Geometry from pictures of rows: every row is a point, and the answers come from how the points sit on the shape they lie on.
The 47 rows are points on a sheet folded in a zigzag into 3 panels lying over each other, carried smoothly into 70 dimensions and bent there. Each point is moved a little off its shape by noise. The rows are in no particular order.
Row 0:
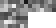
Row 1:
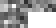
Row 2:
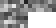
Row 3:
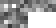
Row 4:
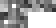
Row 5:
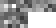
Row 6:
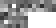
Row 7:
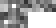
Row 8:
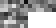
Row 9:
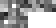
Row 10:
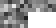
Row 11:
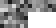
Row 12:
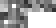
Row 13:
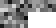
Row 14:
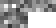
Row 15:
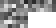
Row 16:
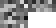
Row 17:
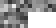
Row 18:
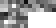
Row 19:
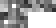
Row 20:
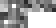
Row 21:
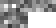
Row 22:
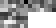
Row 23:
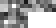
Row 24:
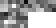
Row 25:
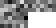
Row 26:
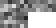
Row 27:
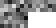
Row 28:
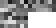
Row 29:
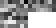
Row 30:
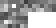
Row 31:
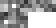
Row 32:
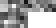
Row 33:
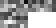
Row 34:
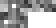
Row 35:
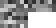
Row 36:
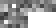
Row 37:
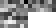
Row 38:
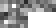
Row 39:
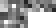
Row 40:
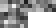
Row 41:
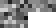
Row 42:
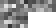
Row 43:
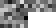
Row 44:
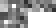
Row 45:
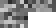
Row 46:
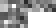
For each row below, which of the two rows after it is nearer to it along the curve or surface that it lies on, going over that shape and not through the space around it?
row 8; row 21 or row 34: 34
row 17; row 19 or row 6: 19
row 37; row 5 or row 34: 34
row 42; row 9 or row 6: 6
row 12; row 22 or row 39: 39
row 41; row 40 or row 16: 40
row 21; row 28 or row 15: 15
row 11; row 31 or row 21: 31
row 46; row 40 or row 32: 32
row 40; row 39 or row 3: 39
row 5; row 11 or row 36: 36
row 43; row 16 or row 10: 10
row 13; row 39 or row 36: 39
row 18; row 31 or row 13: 31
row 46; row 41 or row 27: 27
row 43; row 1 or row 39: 1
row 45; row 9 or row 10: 10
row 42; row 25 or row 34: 25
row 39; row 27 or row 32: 32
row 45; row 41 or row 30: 30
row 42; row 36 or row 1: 36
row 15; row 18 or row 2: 2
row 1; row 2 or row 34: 34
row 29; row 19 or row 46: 19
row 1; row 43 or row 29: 43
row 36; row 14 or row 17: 14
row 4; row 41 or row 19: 19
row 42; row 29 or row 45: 45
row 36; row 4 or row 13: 4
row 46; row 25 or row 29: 25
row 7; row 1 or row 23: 1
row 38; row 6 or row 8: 8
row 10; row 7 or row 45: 45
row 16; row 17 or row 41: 17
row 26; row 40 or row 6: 40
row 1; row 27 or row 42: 27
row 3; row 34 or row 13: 34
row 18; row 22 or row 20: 22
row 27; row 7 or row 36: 7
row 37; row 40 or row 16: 40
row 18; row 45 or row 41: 41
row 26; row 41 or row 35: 35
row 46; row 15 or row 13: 13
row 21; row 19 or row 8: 19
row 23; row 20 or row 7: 20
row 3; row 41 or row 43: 43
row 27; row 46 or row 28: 46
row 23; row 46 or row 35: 46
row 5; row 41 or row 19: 19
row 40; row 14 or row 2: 2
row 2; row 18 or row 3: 18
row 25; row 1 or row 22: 1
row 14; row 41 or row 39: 39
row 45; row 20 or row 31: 31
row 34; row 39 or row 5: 39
